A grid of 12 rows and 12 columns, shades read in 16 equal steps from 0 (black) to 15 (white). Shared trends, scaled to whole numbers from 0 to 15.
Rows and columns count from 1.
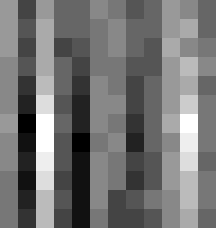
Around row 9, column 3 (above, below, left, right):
15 13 2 5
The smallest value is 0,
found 2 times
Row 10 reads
7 1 13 4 1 8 7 3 5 9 11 7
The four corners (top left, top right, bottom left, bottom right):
9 6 7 6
